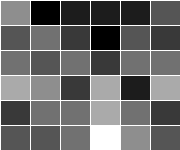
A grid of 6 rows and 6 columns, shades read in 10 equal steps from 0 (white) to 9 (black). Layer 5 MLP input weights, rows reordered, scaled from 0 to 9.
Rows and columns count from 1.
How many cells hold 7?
6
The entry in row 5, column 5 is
5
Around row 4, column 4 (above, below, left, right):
7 3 7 8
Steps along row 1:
up down same same down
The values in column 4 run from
0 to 9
